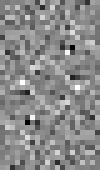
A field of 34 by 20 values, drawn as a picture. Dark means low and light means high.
Seam: none. Slope: none. Stripes: none. Symmetry: a half turn. Odd rows or columns: none.
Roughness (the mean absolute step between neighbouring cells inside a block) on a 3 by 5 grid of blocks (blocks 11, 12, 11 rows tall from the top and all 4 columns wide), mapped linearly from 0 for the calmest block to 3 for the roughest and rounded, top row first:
11130 | 02020 | 03111
